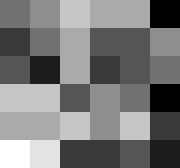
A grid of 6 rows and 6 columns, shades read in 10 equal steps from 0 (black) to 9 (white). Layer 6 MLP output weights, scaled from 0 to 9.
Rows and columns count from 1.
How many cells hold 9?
1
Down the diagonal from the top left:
4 4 6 5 7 1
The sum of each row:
28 23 19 26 33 25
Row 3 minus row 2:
1 -3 0 -1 0 -1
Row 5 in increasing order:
2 5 6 6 7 7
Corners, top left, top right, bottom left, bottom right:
4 0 9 1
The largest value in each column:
9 8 7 6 7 5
